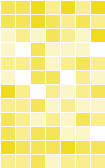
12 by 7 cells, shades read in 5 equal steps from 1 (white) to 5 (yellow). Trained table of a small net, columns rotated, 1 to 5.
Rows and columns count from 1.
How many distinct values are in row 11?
2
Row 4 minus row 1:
-2 -3 -1 -1 -3 -1 -4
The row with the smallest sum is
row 4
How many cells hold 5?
8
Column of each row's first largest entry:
3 3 7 3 3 3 1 3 1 1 1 3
